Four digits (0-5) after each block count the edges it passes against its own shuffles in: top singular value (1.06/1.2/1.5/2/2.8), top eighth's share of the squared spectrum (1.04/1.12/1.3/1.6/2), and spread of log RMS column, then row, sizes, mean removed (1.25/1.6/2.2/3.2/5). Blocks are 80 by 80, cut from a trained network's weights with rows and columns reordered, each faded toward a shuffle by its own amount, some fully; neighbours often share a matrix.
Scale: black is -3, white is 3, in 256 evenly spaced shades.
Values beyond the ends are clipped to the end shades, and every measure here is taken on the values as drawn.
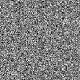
3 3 1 1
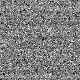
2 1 1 0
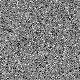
0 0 0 0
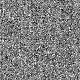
1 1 0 0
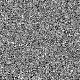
3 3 1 1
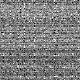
4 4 3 1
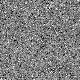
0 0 0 0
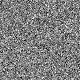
1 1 0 0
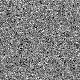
1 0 0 0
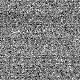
2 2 1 0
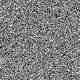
0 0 0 0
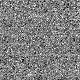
1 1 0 0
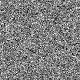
1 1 0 0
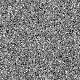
0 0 0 0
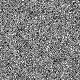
0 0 0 0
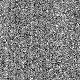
1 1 0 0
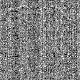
3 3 1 2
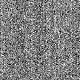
2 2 0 1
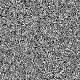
1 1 0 0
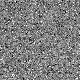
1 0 0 0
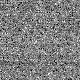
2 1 0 0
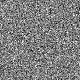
2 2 0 0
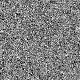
1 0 0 0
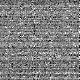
4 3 3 1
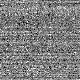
3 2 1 0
